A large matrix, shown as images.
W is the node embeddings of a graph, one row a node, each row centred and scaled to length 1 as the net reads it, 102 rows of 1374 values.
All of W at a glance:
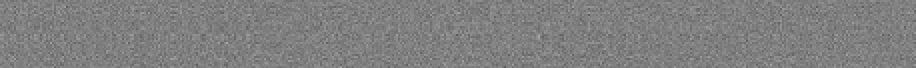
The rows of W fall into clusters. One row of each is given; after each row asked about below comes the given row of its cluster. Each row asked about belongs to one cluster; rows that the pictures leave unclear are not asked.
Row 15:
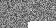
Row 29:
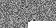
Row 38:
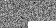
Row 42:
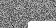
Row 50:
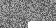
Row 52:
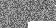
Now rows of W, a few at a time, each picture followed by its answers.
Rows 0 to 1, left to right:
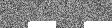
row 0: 38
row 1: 50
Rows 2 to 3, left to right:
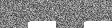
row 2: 15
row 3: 42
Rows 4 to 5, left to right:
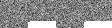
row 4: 52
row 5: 38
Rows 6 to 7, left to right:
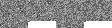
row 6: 29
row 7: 52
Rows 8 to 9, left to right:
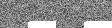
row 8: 15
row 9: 42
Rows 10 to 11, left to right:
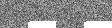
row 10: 15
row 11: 42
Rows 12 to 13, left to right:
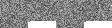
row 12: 50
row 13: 52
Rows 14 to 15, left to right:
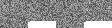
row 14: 50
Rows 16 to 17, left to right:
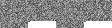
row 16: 29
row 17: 52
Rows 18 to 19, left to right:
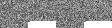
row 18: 15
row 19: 42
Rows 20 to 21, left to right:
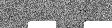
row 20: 42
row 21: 52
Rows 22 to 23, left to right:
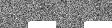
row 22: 50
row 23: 50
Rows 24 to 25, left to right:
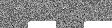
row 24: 42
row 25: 38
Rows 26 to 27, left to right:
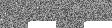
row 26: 29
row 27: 42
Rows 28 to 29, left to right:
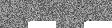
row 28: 50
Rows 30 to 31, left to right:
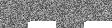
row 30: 52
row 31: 29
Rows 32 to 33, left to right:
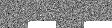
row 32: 29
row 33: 38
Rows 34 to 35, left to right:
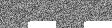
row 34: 15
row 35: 38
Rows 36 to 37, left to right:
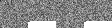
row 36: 15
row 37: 29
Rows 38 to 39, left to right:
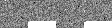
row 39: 29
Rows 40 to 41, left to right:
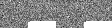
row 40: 42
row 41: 15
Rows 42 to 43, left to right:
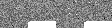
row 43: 29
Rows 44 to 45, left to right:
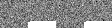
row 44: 15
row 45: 29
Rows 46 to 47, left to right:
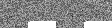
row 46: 38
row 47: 15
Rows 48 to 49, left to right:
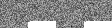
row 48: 15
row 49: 38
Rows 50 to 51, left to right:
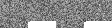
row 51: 52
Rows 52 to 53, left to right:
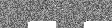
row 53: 52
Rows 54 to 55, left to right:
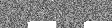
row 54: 52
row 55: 29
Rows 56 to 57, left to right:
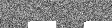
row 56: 50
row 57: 52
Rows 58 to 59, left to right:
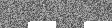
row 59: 50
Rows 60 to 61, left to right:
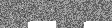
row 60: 15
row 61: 52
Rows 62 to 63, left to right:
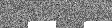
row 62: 38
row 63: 42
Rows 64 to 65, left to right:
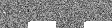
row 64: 29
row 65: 42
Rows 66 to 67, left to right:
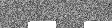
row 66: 52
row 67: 50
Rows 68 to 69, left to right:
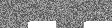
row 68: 15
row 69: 52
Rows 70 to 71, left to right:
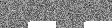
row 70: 52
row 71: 15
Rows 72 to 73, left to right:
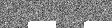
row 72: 38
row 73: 29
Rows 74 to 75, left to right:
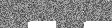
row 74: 15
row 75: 52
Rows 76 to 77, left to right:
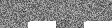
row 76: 15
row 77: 50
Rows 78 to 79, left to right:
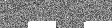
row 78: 38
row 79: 15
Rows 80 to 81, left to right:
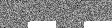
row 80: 15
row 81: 38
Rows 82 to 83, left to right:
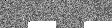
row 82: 38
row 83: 50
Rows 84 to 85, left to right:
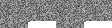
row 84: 29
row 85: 29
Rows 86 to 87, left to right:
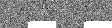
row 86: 52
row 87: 52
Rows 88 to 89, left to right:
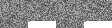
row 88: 50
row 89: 50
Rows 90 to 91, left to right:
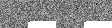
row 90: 52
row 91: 29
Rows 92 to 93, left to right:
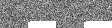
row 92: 42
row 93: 15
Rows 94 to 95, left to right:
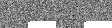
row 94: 52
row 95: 38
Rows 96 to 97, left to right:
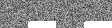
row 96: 38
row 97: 15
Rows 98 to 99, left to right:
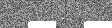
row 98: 38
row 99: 50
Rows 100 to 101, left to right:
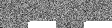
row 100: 15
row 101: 52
